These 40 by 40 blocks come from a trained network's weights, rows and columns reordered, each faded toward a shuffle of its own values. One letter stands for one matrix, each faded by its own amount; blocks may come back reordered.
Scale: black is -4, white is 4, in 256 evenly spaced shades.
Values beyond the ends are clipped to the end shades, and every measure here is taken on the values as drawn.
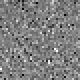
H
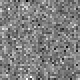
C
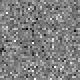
H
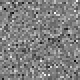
H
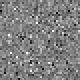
H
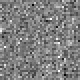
C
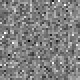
C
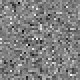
H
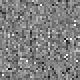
H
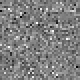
H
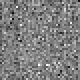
C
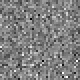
C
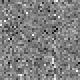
H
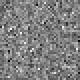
C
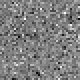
H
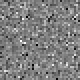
H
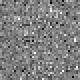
H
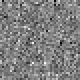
C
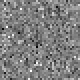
H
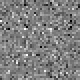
H
